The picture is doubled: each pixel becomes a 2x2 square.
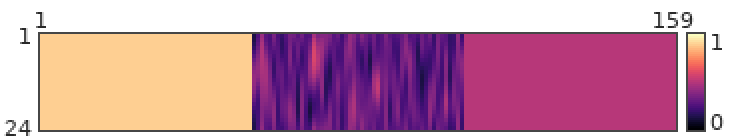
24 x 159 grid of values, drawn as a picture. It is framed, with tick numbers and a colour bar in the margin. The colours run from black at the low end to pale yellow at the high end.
It is made of 1 by 3 panels. Panel 1,1: very high, flat. Panel 1,2: low, streaked downward. Panel 1,3: middling, flat.
